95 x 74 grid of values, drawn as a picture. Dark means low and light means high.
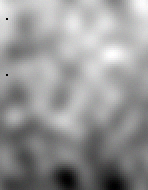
Lone odd cells: 2, each lower than its neighbours. Slope: up to the top. Odd rows or columns: none. Stripes: none.
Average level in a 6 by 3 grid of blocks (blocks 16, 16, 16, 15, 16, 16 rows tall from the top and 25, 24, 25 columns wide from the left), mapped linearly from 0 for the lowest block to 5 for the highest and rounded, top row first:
455
355
344
343
122
100
